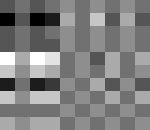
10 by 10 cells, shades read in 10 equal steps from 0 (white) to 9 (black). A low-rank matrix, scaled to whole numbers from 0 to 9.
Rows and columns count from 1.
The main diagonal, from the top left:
6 6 6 6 5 4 3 3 4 4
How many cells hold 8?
3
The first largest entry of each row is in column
1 1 1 1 7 5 1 5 1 5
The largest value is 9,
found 2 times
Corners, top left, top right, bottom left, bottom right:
6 5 3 4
